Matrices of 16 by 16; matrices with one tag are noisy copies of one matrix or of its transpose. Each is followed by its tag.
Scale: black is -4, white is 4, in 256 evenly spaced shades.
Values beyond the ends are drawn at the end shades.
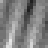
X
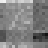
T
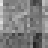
T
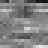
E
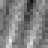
X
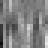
E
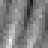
X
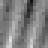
X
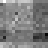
T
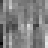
E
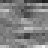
E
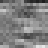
E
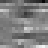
E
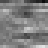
E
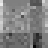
T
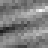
X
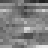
E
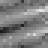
X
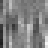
E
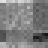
T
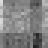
T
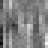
E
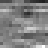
E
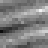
X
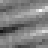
X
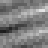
X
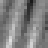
X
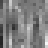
E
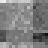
T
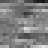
E
